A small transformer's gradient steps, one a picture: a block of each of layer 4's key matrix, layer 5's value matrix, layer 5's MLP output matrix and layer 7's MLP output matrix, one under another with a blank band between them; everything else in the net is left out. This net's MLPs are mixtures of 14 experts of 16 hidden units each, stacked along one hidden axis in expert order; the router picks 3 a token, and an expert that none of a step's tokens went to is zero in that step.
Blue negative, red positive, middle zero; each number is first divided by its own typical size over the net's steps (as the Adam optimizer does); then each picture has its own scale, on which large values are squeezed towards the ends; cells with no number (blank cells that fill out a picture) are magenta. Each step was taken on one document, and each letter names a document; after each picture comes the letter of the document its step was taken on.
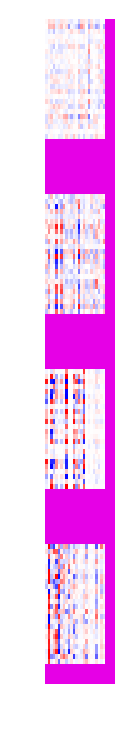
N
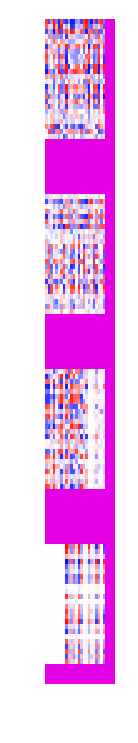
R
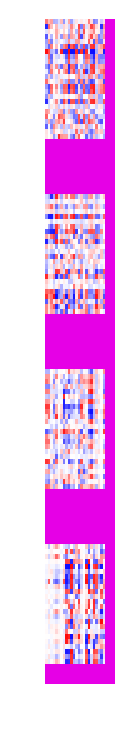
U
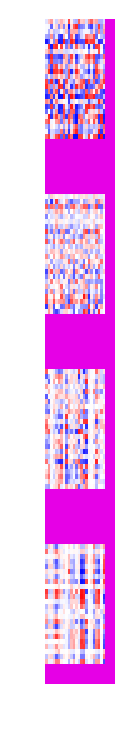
U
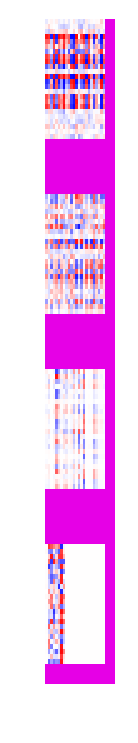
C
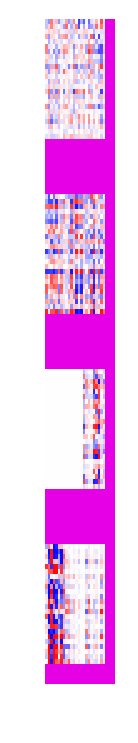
C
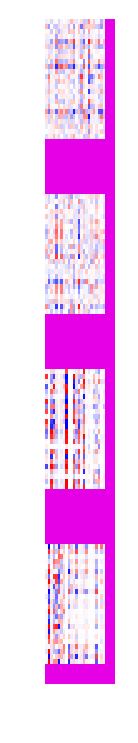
N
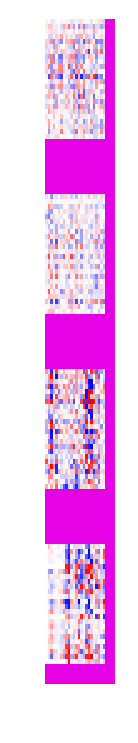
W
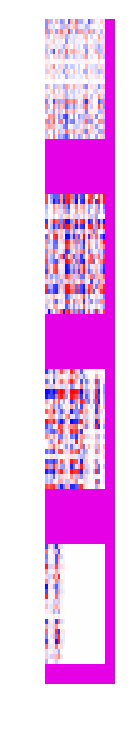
R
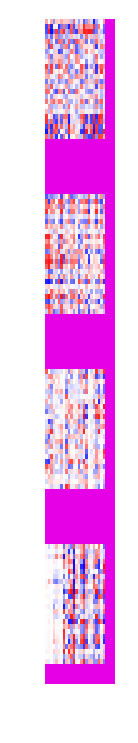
U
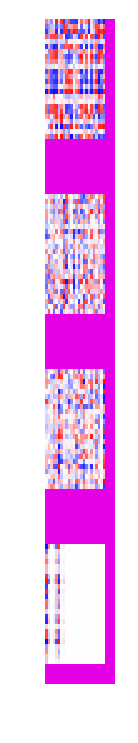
R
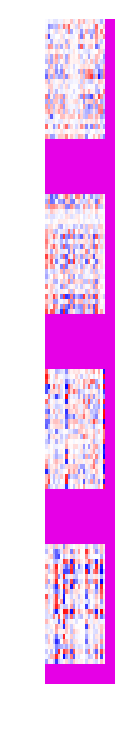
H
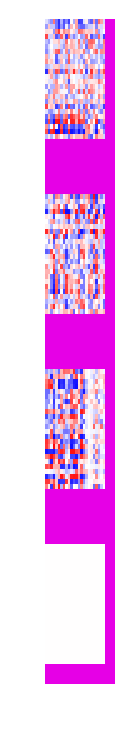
R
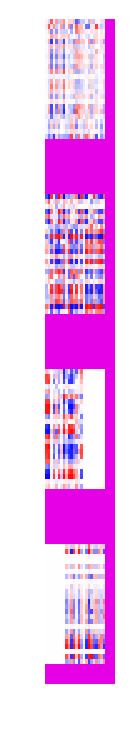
U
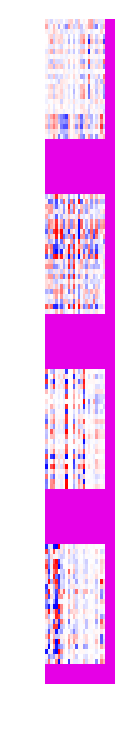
N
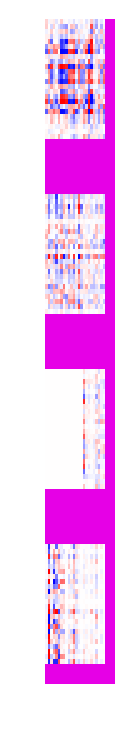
N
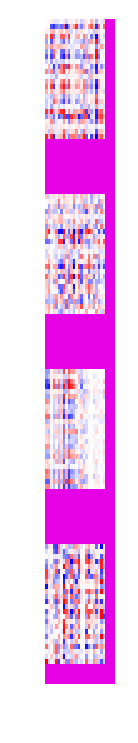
H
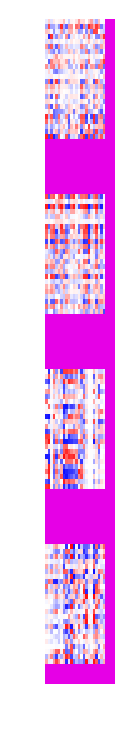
U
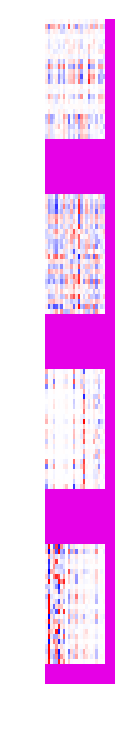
N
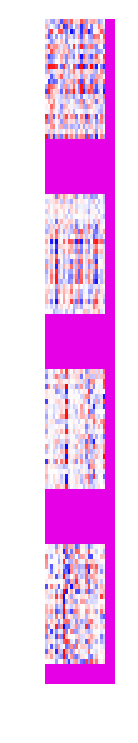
H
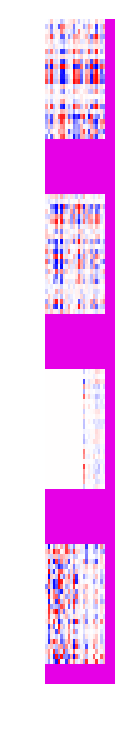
N
